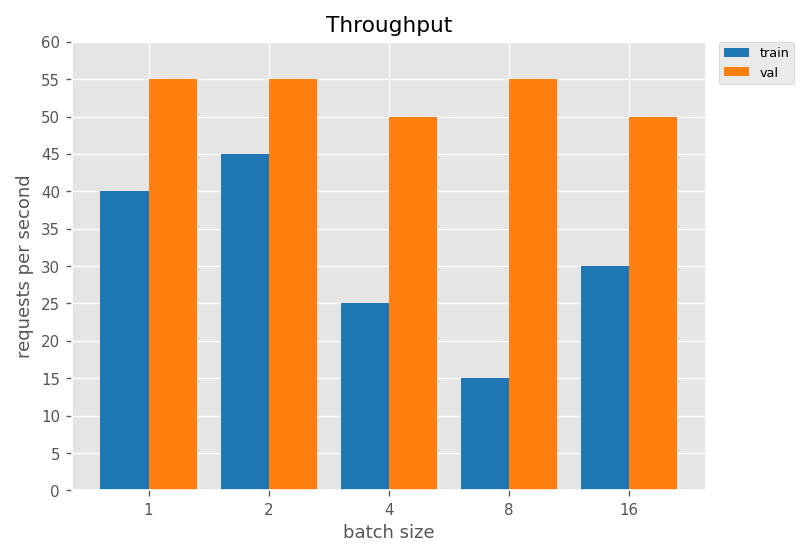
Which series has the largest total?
val
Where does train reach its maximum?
2
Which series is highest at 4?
val
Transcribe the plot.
Title: Throughput
x-axis: batch size, ticks 1 2 4 8 16
y-axis: requests per second, ticks 0 5 10 15 20 25 30 35 40 45 50 55 60
Legend: train, val
Values:
train: 40 45 25 15 30
val: 55 55 50 55 50
